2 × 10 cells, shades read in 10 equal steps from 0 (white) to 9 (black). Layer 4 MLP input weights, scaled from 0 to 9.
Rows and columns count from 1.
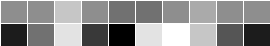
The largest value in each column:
8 5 2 7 9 5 4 3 6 8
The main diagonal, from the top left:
4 5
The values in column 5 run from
5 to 9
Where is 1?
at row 2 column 3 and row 2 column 6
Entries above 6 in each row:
0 4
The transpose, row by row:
4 8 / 4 5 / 2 1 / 4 7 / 5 9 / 5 1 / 4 0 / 3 2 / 4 6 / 4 8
